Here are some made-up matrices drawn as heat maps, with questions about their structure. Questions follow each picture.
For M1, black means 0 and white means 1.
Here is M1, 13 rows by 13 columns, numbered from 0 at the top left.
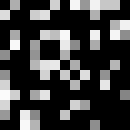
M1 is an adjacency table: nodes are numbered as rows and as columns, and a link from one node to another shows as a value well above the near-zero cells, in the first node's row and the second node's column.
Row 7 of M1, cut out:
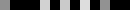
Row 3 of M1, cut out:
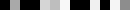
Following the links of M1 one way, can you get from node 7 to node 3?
yes
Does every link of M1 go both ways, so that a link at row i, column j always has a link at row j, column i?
yes
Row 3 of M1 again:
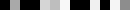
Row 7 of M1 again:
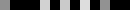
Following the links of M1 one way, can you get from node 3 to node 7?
yes
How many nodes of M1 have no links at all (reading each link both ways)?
0
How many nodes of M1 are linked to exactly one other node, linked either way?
0
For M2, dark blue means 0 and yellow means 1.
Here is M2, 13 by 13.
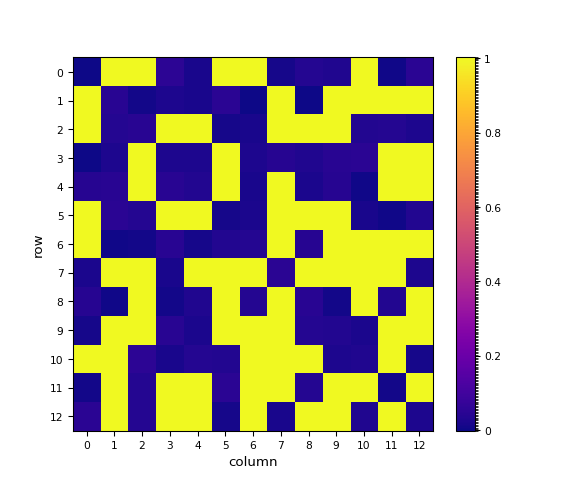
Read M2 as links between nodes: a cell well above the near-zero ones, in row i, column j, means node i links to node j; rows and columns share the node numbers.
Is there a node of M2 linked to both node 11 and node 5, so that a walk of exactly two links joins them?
yes
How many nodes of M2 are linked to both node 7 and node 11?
5
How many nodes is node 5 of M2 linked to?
6
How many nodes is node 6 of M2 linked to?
6
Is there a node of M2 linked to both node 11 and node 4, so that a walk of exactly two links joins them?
yes
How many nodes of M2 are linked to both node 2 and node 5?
6
